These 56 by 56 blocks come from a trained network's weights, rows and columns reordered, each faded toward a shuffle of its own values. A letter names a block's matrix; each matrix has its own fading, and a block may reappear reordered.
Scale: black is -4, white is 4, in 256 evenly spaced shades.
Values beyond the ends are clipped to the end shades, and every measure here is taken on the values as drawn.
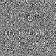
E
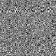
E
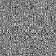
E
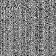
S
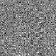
E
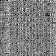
S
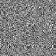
E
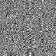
E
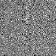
E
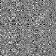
E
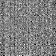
S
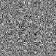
E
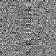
E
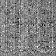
S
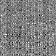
S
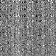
S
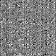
S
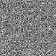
E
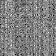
S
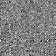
E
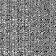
S
